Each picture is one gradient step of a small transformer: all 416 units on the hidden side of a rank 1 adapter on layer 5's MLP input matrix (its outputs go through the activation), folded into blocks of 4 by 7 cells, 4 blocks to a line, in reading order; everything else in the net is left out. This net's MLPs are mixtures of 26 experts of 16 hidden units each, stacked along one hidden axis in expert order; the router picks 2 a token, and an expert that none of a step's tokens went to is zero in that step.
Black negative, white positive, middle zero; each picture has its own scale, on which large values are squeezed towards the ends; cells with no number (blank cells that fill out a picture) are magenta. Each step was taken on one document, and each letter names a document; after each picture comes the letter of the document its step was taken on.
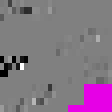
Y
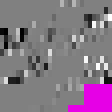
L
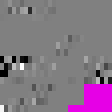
Y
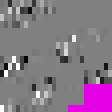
Y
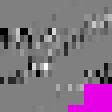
L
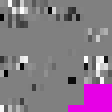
Y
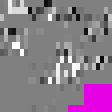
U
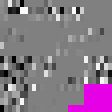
Y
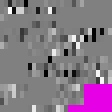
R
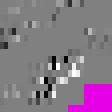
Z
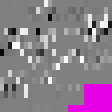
U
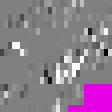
U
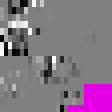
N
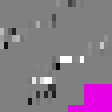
Z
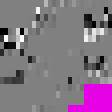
L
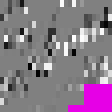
L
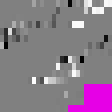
Z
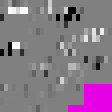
U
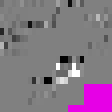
Z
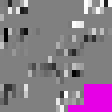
R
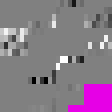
Z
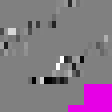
Z
